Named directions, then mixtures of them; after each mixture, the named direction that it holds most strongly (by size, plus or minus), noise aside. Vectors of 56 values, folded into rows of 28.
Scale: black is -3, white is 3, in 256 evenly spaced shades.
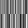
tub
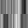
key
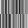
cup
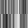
key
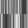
key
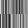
cup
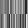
tub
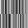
cup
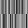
tub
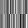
tub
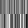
tub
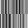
cup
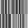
cup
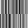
cup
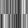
key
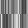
key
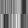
key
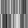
key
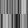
key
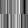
key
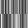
cup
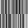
cup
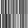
cup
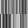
cup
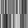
key
